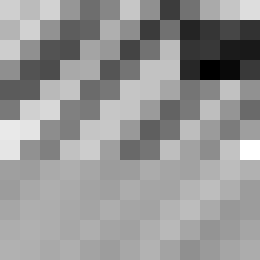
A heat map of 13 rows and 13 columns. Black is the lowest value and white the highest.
Average level on the scale: 60%. Odd patch: lower, in the top right. Seam: horizontal, 60% of the way down, the bottom part calmer. Calmest part: bottom left. Ninth with the lowest average: top right.
